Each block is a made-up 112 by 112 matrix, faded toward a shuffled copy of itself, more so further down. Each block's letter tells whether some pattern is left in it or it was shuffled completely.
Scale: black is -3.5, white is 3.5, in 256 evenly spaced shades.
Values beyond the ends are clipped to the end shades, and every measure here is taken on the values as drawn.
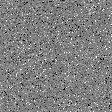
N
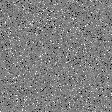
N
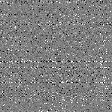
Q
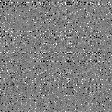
Q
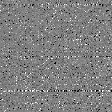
Q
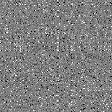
Q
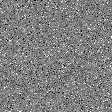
N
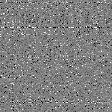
Q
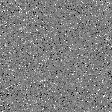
N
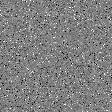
N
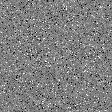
N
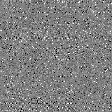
Q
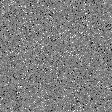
N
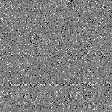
Q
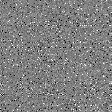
Q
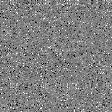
Q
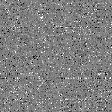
Q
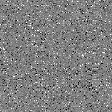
Q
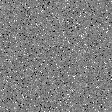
N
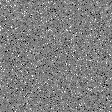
N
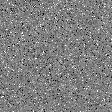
N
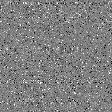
Q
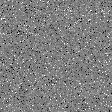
N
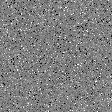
N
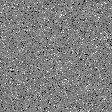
N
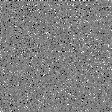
Q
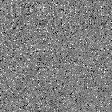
Q
